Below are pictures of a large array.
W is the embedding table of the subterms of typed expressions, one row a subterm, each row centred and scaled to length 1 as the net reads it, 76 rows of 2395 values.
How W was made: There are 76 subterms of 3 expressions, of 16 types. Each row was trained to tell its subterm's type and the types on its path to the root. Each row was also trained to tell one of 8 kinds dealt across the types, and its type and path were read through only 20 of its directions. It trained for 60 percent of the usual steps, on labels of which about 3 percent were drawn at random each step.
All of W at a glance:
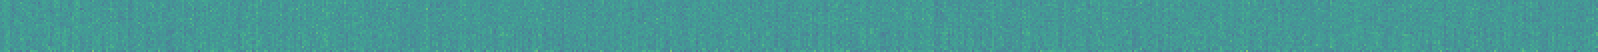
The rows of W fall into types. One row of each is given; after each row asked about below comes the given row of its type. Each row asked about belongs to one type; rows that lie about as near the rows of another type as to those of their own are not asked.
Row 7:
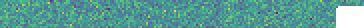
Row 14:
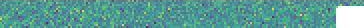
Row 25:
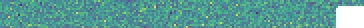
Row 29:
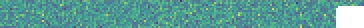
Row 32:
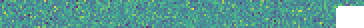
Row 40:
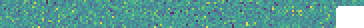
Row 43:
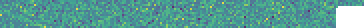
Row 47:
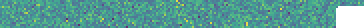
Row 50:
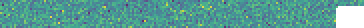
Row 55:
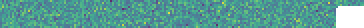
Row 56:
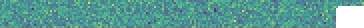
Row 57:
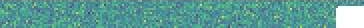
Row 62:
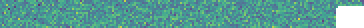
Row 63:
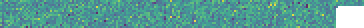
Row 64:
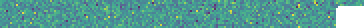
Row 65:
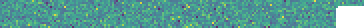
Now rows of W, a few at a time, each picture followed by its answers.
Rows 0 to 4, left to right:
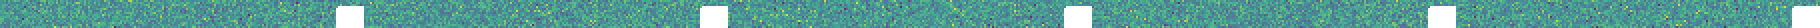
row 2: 32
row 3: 7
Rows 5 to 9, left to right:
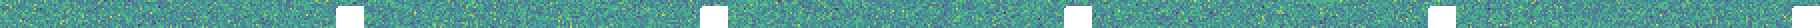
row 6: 63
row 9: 64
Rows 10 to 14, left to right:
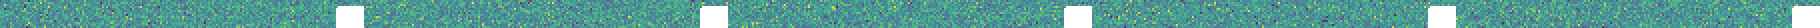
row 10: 43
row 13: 14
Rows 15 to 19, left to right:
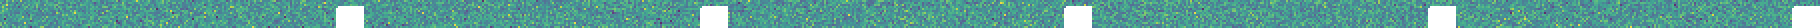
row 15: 43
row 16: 50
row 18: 7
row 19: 55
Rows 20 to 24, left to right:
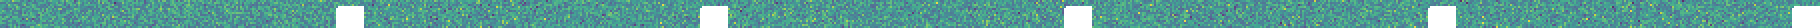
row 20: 7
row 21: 25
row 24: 32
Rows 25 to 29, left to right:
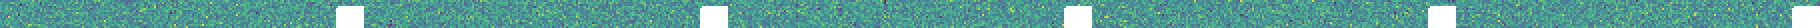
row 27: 25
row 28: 62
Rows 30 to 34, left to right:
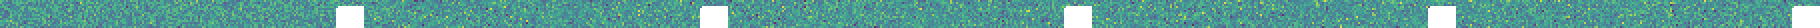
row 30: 25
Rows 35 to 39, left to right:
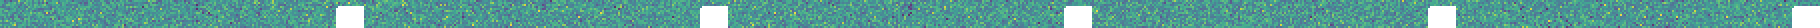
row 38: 29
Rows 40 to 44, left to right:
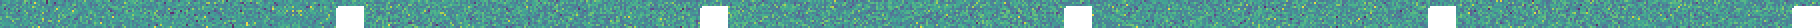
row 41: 7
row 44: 32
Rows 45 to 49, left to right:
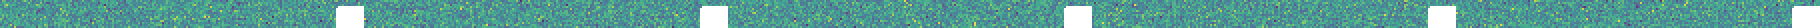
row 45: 63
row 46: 64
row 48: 55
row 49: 50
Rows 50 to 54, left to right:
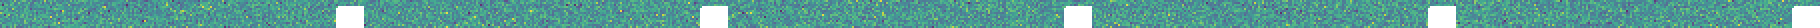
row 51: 43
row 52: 50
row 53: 43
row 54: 14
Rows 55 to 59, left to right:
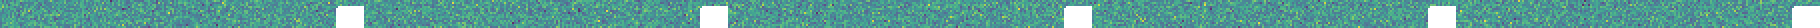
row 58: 14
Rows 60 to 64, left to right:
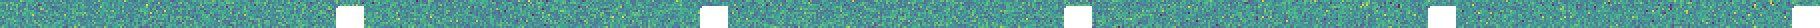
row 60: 57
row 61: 63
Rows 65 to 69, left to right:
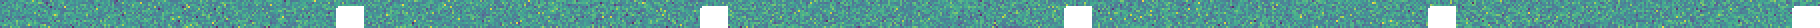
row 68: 57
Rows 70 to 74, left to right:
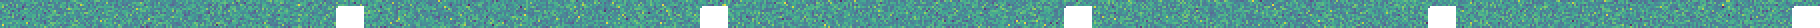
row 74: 64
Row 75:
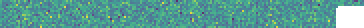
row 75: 64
